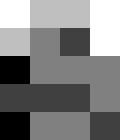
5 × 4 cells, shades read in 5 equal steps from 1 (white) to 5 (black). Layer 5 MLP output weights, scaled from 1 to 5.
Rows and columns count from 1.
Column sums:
17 15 16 12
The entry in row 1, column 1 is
1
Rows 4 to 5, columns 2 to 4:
4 4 3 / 3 3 4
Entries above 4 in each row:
0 0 1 0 1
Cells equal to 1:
3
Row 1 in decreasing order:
2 2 1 1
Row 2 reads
2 3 4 1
